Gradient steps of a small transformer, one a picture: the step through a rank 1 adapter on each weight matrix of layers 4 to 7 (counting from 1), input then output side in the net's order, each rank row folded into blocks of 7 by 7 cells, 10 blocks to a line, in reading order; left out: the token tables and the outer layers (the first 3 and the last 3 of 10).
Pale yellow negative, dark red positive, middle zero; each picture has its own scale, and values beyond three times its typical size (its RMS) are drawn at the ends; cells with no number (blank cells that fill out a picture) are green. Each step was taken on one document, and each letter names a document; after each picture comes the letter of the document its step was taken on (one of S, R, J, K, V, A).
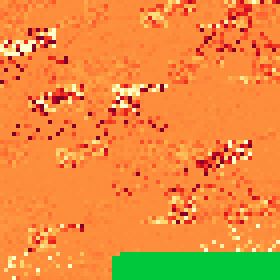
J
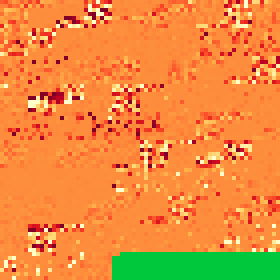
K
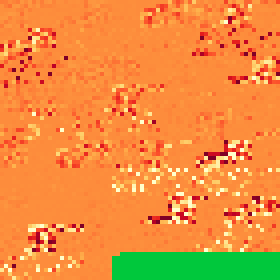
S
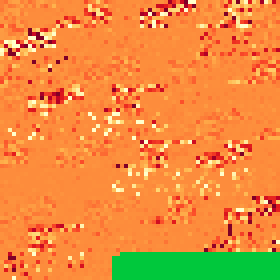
K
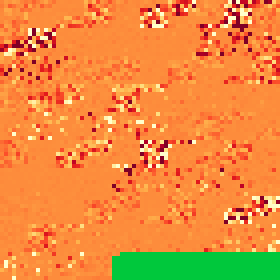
K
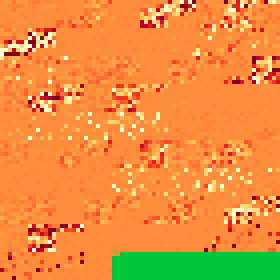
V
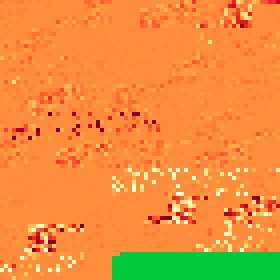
S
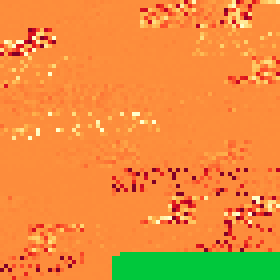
S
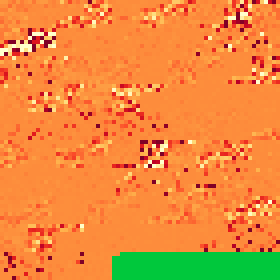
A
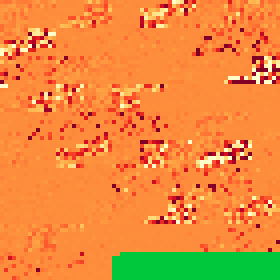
A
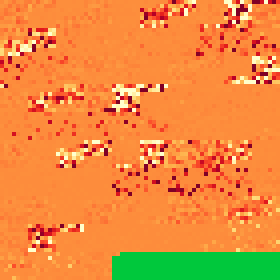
J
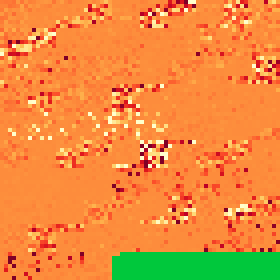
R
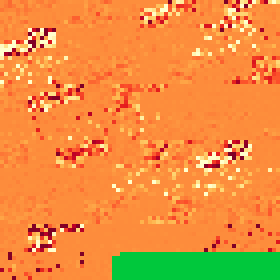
V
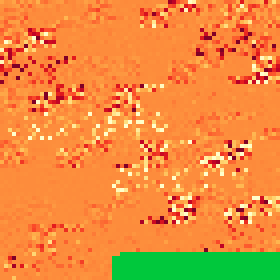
R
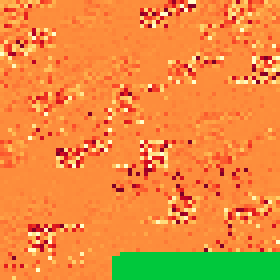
R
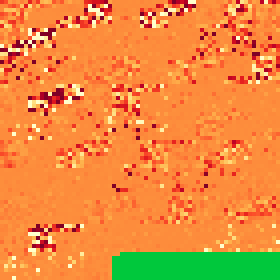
R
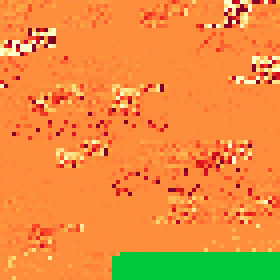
J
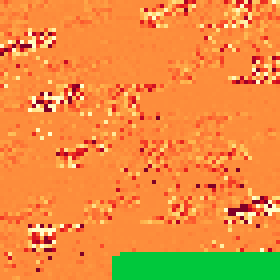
A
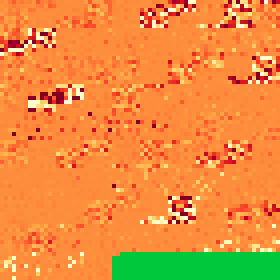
K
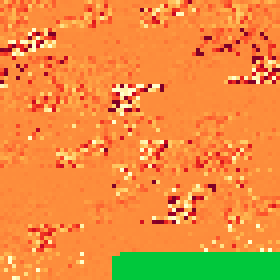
A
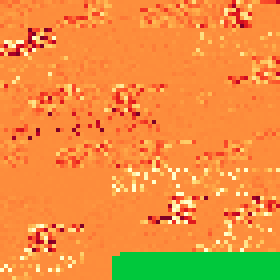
S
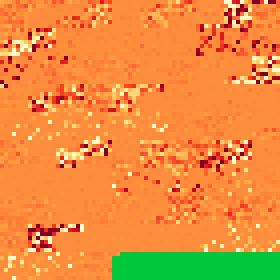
J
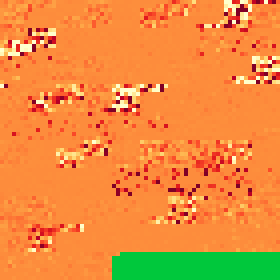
J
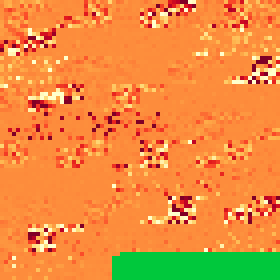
K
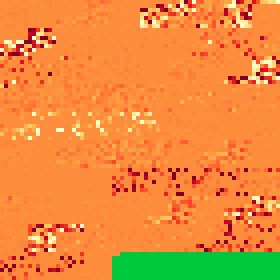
S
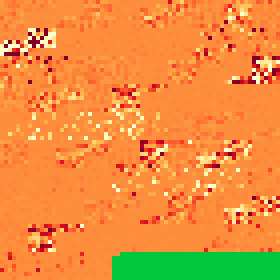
V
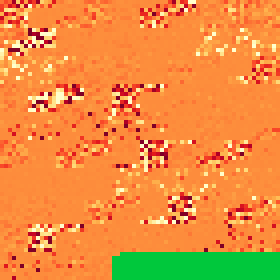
R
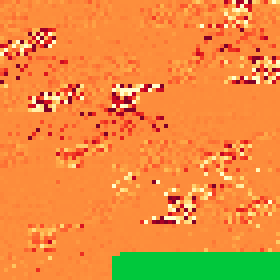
A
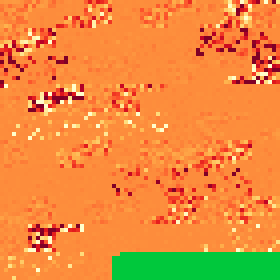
J
